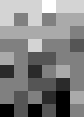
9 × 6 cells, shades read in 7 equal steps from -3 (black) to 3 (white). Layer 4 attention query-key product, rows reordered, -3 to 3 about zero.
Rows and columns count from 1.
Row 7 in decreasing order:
0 0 0 -1 -1 -2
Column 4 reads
3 0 1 0 -1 0 -1 -2 -1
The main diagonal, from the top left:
2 0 1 0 0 0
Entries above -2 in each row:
6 6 6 6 6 4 5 4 3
